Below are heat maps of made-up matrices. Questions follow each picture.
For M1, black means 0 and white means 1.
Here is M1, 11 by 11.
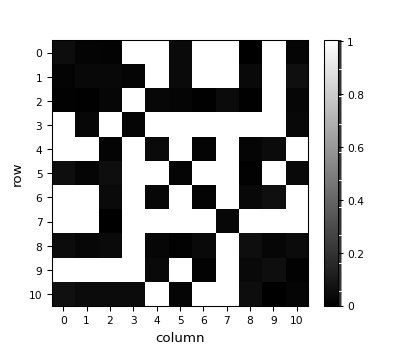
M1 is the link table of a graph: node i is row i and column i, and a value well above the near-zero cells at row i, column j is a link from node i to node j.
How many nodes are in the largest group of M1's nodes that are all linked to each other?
4
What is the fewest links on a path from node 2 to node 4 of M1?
2
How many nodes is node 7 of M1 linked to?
9
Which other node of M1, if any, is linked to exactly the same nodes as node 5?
node 0
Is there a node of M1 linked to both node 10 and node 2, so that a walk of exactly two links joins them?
no
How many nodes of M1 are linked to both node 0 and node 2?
2
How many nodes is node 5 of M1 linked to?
5
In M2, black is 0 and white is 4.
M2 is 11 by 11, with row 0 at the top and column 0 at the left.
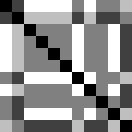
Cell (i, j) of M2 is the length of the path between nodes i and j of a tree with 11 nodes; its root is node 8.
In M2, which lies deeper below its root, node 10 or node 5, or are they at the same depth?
node 5
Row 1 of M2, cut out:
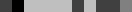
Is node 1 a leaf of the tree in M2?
no
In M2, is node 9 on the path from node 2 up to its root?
no
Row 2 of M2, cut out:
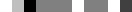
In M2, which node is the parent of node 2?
10
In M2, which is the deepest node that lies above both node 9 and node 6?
1
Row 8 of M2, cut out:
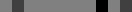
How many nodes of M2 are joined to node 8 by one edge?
2
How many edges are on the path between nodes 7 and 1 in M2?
3
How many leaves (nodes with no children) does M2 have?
8
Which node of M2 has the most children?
10
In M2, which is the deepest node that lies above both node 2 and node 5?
10
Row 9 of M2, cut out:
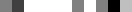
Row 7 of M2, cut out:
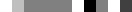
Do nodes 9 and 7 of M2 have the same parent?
no
